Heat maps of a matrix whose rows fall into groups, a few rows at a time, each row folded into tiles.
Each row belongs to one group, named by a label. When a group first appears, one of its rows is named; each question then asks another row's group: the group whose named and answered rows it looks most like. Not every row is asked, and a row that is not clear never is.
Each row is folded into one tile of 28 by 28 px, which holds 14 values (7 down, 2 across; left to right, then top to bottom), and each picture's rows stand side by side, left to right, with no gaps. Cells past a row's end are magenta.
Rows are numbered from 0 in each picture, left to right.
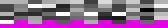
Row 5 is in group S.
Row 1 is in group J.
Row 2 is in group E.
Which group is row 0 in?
E
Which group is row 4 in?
E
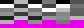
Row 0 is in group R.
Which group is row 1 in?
R
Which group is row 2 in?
R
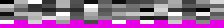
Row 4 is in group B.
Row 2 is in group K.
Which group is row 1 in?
K
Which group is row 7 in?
E
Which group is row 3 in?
R
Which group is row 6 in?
K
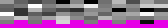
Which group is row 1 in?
R
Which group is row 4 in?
K
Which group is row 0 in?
K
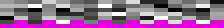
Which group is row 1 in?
S
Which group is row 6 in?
K
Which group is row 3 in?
S
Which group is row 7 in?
B
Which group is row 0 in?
S
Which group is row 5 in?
B
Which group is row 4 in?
E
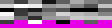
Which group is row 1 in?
B
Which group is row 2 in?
S
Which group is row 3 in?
K
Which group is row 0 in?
K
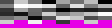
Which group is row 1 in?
B
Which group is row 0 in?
J
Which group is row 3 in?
B
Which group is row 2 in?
K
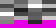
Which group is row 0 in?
K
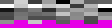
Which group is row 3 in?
S
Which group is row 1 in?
J
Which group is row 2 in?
R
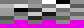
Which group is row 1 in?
E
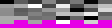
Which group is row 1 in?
R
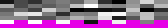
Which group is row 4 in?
E
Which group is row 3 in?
S
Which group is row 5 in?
K
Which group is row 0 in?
B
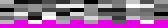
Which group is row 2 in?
J
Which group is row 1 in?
B
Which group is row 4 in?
S
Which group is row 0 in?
B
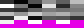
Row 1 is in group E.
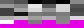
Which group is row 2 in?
R
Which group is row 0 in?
J
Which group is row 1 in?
R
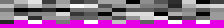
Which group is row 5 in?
K
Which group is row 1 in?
B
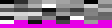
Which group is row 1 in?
S
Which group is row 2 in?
S
